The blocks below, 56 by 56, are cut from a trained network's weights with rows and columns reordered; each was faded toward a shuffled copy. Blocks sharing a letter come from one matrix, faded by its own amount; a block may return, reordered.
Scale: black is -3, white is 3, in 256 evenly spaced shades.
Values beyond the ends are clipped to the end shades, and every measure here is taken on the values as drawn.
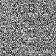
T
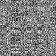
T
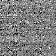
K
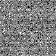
K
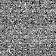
K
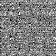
K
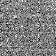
K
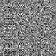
T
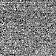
K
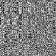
T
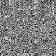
T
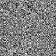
T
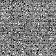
K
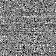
K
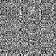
T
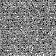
K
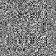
T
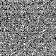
K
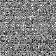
K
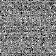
K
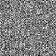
T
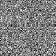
T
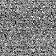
K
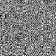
T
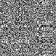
T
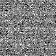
K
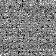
K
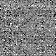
K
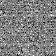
K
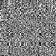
T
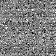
K
